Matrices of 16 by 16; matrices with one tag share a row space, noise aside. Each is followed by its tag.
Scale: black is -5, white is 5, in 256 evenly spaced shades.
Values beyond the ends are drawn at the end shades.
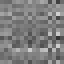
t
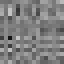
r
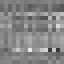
t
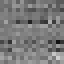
t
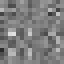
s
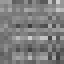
t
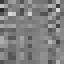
s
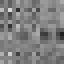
r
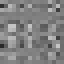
s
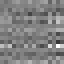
t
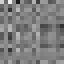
r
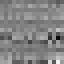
t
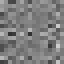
s
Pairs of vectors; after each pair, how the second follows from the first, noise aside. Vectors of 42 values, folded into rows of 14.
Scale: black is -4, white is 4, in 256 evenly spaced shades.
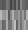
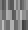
shuffled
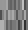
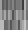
sign-scrambled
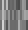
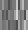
shuffled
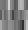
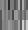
sign-scrambled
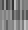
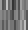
sign-scrambled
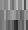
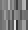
sign-scrambled
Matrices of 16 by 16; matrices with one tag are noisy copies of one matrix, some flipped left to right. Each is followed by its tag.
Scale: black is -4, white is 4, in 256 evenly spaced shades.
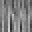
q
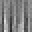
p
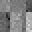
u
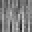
q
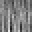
q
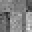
u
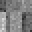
u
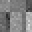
u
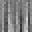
p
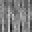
q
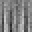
p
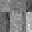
u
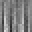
p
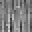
q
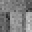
u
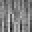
q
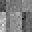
u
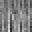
q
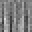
p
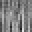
q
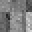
u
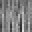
q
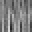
q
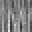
q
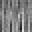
q
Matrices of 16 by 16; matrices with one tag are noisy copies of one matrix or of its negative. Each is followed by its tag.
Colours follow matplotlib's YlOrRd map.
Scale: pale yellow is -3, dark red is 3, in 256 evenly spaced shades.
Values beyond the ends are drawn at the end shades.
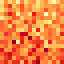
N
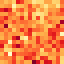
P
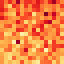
N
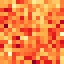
P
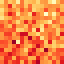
N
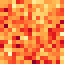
P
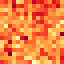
P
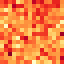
P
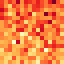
N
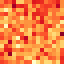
P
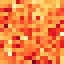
P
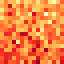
N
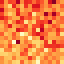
N
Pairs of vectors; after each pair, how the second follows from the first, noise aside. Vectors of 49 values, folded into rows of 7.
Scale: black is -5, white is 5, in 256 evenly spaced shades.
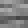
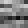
scaled up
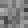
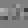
partly zeroed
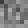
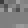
partly zeroed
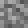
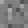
partly zeroed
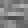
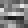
scaled up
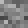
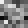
scaled up
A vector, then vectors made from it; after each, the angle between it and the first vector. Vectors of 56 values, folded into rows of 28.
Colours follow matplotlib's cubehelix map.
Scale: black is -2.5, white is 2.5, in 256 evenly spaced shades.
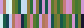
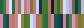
partly aligned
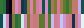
nearly opposite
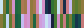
orthogonal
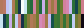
nearly parallel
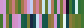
orthogonal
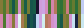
orthogonal
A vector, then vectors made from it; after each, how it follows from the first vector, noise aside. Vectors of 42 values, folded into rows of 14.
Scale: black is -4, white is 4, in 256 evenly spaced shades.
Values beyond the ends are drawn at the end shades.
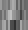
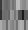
wrapped around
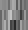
copied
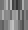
wrapped around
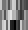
scaled up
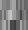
copied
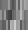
negated
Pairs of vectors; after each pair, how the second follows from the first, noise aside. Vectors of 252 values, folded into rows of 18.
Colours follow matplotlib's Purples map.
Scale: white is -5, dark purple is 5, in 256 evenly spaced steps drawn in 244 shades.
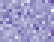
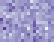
shuffled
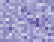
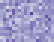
shuffled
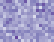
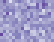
shuffled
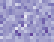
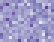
shuffled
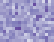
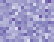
sign-scrambled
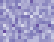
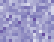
shuffled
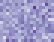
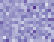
sign-scrambled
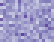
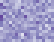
sign-scrambled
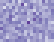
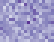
sign-scrambled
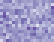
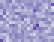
sign-scrambled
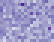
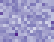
shuffled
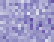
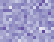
shuffled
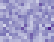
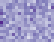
shuffled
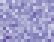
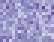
shuffled
